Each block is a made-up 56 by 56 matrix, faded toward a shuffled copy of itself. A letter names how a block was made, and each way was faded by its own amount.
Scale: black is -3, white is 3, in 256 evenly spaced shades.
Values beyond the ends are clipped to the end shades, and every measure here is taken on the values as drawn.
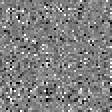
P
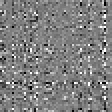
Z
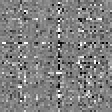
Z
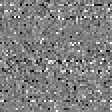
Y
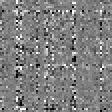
Z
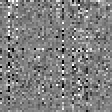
Z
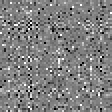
P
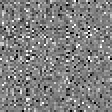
P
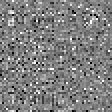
P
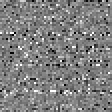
Y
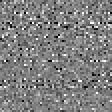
Y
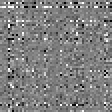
Z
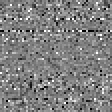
Y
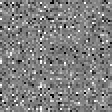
P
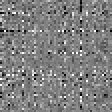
Z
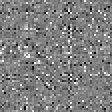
P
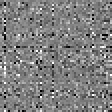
Z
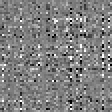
Z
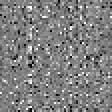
P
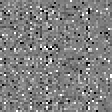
P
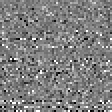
Y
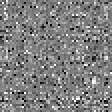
P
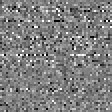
Y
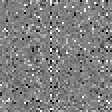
P
